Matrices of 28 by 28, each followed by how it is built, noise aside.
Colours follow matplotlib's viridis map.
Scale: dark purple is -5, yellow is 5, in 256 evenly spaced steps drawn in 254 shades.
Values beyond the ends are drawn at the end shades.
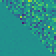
upper triangular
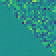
upper triangular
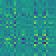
low rank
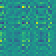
low rank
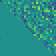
upper triangular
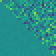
upper triangular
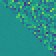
upper triangular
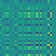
low rank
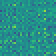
low rank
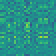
low rank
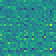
low rank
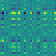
low rank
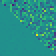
upper triangular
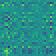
low rank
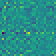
low rank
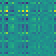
low rank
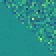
upper triangular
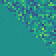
upper triangular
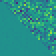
upper triangular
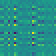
low rank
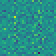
low rank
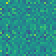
low rank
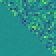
upper triangular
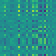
low rank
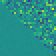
upper triangular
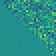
upper triangular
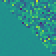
upper triangular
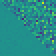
upper triangular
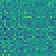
low rank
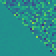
upper triangular
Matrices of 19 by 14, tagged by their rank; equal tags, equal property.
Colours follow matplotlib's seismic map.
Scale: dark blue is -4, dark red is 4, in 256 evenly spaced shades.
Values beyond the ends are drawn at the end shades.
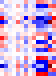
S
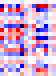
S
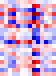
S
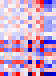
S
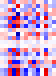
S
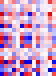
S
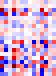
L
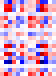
S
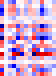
S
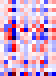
S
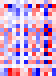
S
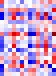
L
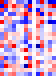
L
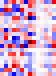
L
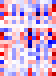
L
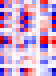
S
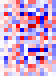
L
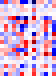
L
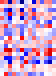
L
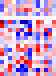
L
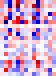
L
